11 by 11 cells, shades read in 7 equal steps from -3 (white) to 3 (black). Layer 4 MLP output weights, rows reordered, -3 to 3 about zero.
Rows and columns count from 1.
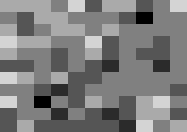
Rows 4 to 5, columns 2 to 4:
-1 -1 0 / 0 0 1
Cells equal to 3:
2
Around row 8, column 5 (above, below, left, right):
1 1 2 0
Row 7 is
-2 -1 0 -1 1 1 0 0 0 0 0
